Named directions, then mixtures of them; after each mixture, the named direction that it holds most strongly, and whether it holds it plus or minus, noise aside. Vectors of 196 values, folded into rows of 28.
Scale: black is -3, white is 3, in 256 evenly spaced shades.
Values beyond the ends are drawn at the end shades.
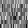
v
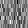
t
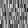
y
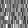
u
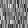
y, plus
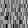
u, minus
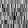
v, plus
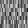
y, plus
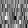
v, plus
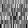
v, plus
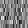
t, plus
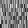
y, plus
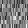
v, minus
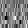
v, minus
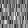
t, minus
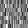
u, plus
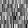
v, plus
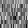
v, plus
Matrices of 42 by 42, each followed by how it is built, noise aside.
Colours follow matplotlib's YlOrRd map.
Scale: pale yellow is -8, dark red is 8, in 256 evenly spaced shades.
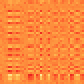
low rank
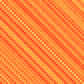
Toeplitz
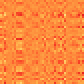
low rank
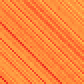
Toeplitz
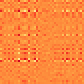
low rank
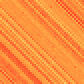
Toeplitz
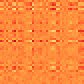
low rank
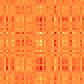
low rank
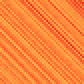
Toeplitz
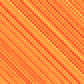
Toeplitz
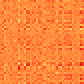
low rank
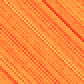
Toeplitz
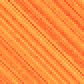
Toeplitz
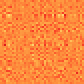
low rank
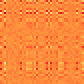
low rank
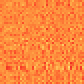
low rank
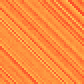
Toeplitz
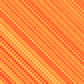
Toeplitz
